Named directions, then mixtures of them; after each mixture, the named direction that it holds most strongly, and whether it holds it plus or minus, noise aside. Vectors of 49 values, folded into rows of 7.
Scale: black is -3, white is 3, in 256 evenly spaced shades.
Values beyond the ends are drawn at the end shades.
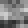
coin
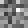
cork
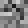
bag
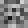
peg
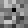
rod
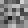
peg, plus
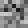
bag, plus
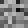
cork, minus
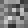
peg, minus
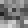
coin, minus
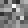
bag, minus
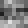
coin, minus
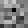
rod, plus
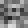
peg, plus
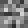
bag, minus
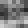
coin, minus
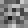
peg, plus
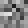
bag, plus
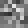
bag, minus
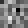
cork, minus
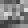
coin, plus
